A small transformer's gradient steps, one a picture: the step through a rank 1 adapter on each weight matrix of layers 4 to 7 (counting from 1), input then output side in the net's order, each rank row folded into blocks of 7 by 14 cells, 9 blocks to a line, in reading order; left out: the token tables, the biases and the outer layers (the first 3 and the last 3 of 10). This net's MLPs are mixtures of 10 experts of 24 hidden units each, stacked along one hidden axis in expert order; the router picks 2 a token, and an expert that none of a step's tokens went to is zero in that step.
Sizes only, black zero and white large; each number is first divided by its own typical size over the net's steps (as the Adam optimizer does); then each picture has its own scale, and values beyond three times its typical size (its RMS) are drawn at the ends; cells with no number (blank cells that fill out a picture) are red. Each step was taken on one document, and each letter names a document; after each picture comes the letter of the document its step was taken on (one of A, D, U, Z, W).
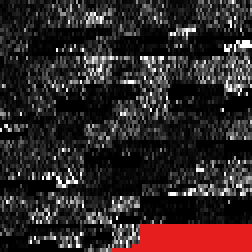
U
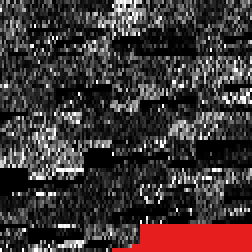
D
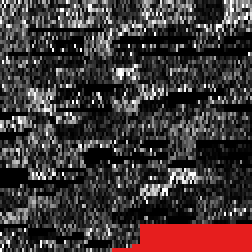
D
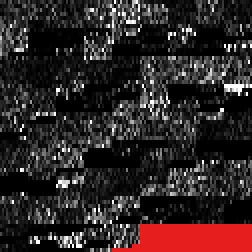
U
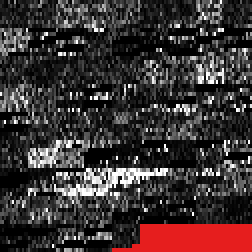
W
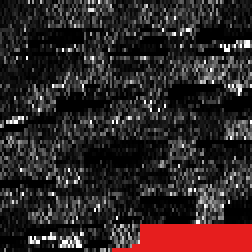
U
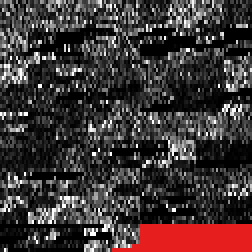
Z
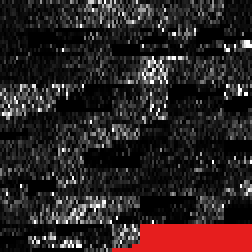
U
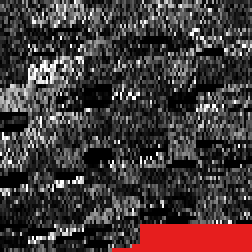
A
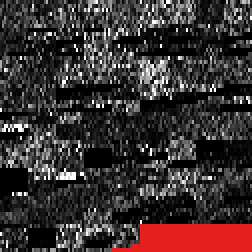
D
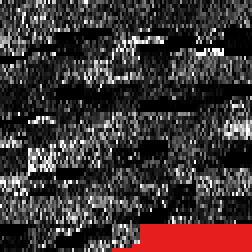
Z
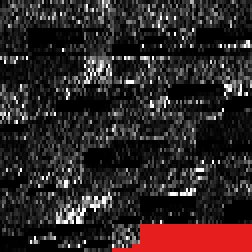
U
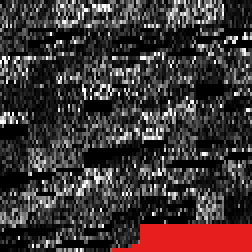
W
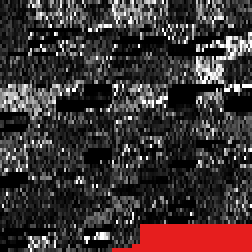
A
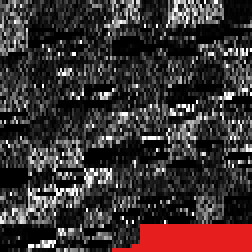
W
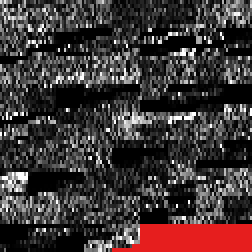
Z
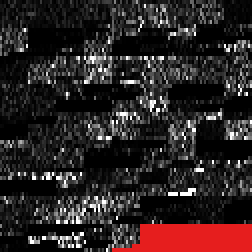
U
